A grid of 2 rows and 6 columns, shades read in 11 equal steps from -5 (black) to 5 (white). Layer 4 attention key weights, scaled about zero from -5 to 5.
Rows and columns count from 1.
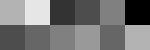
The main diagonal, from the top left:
2 -1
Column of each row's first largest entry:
2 6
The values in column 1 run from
-2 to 2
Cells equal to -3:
1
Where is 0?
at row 1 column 5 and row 2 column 3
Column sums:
0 3 -3 -1 -1 -3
